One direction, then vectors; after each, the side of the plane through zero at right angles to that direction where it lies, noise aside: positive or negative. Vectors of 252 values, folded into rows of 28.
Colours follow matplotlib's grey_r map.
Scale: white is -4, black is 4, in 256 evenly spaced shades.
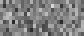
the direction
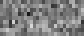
negative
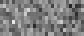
negative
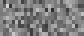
positive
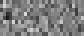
negative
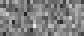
positive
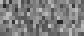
positive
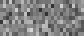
negative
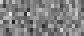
positive
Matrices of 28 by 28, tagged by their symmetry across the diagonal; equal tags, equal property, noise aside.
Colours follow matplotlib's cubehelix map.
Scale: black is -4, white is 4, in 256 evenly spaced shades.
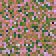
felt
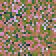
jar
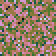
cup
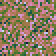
felt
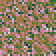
jar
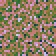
cup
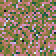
felt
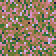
felt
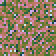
cup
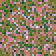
cup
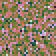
jar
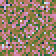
cup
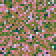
jar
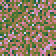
cup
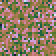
jar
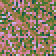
jar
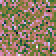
felt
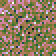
cup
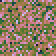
felt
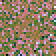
jar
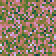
jar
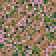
cup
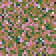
felt
